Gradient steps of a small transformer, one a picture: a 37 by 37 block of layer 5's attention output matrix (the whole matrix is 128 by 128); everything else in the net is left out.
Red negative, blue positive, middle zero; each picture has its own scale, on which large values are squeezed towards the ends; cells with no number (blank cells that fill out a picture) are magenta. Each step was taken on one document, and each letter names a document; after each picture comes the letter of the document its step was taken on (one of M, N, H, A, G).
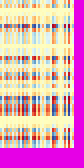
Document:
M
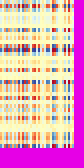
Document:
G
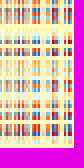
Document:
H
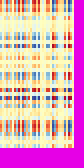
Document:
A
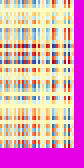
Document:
M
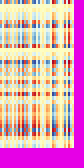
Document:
M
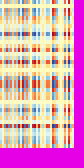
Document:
M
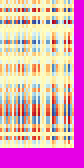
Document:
A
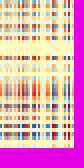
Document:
G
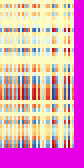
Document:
G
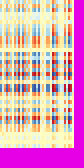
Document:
H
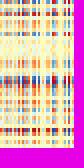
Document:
G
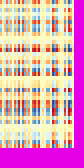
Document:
H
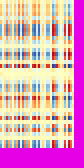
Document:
H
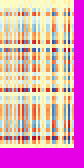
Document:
G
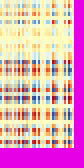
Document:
A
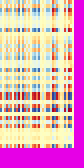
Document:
H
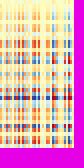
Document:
A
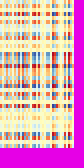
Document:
H
